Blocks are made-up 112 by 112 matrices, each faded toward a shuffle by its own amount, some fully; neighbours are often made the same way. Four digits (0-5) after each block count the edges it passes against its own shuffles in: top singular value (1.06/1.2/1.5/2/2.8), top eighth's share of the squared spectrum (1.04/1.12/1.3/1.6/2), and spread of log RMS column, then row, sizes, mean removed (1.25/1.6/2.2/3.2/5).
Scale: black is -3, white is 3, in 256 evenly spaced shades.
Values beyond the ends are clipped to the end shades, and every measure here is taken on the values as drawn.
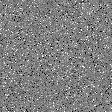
0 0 0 0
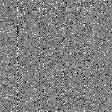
4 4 3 1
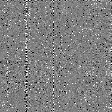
4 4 3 1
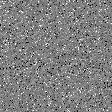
1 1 0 0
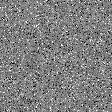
2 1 0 0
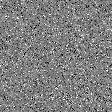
2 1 0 0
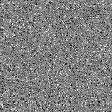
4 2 1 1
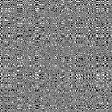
5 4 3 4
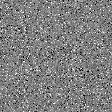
3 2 1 1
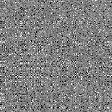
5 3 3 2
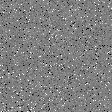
2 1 1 0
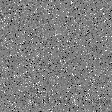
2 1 0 0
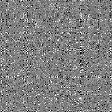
4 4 3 3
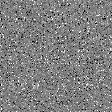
3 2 1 1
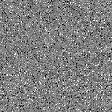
4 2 1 1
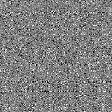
4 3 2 3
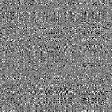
4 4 2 4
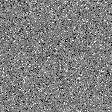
1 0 0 0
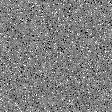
0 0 0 0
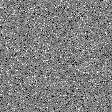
2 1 0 0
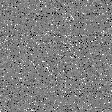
3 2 0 1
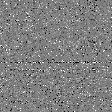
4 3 1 2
